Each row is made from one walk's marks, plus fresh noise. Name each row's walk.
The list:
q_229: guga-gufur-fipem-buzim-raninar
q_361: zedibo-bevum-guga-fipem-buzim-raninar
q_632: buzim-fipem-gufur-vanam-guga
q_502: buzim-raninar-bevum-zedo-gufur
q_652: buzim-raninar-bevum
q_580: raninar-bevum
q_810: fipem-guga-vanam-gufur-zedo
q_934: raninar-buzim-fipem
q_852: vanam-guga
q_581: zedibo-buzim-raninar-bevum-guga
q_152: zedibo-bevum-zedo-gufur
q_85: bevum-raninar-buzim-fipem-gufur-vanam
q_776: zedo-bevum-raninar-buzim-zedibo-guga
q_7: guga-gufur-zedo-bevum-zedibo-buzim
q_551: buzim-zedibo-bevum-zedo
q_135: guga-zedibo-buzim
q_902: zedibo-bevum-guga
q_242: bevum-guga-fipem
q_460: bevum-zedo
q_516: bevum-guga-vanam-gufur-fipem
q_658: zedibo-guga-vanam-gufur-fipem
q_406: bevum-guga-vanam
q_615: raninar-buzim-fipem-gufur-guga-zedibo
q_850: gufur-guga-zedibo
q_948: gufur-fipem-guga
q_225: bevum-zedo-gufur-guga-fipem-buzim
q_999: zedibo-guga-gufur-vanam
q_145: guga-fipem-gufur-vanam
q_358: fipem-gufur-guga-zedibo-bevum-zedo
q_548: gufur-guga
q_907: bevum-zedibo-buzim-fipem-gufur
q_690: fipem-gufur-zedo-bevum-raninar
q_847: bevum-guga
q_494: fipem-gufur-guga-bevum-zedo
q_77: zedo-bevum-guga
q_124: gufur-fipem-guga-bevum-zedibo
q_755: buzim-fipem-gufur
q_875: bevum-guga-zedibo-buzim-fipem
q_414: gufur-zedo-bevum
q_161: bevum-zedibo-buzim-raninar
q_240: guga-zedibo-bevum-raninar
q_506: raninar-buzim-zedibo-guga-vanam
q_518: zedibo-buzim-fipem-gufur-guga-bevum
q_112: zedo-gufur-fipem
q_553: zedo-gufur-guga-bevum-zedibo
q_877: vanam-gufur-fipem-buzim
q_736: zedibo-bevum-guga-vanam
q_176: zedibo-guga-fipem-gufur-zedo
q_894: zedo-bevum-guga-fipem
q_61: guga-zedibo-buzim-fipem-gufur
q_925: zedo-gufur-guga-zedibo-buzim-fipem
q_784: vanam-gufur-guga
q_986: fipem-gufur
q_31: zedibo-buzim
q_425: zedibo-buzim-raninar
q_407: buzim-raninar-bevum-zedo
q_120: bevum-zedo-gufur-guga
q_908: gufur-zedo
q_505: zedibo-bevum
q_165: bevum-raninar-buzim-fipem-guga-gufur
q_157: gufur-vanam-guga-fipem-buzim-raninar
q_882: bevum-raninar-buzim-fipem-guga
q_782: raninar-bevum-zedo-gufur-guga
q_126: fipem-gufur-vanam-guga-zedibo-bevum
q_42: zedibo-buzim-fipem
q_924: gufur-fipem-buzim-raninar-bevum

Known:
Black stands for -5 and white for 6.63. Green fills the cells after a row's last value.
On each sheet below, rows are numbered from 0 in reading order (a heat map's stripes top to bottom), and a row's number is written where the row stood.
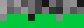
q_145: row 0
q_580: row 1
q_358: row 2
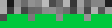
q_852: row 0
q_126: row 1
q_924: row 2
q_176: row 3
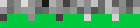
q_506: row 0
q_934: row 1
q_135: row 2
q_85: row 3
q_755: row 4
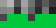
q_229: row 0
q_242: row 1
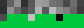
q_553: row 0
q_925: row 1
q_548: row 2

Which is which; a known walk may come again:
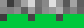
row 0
q_135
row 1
q_506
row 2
q_784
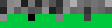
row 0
q_358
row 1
q_902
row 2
q_7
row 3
q_776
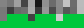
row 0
q_516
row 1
q_852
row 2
q_85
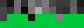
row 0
q_77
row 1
q_850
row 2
q_894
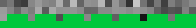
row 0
q_986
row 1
q_61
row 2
q_999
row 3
q_126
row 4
q_425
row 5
q_548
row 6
q_875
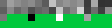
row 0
q_518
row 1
q_581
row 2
q_877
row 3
q_690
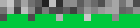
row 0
q_615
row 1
q_652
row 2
q_225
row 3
q_42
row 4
q_145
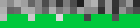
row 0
q_632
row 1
q_755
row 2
q_112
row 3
q_229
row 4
q_553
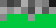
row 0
q_31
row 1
q_176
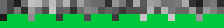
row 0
q_580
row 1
q_157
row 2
q_165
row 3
q_948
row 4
q_882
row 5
q_925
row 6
q_810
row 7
q_152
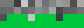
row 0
q_161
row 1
q_907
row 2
q_361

